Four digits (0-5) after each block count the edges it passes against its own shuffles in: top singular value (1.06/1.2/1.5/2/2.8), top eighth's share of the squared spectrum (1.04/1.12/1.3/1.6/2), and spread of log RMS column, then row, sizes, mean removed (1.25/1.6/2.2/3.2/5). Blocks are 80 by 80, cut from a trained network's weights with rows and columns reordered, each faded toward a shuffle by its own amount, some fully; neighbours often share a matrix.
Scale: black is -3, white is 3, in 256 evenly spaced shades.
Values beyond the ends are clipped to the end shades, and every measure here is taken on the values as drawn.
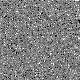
0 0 0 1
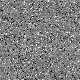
0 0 0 1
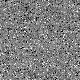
0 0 0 0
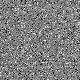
0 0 0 0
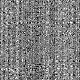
4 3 0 3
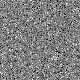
0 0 0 0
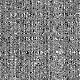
4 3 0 3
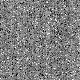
2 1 0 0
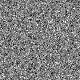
1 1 0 0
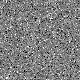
0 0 0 0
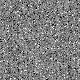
1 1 0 0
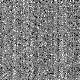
3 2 0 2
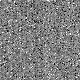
1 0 0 0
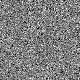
2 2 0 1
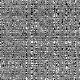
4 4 4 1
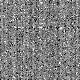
3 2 0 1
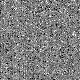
1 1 0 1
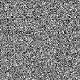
3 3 2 1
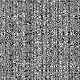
4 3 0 3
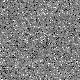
1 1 0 0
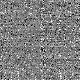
2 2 3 0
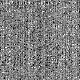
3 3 0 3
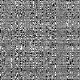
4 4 4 1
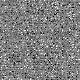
2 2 2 0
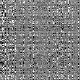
3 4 4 1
